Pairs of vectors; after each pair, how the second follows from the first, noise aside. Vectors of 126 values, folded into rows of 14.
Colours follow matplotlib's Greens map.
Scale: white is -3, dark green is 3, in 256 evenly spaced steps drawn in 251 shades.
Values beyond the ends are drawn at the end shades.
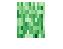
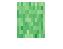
shrunk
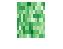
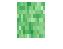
shrunk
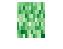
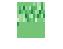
partly zeroed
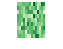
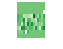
partly zeroed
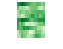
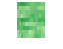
shrunk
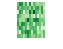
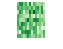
copied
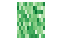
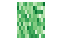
copied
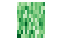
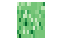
partly zeroed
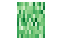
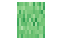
shrunk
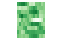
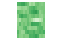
shrunk
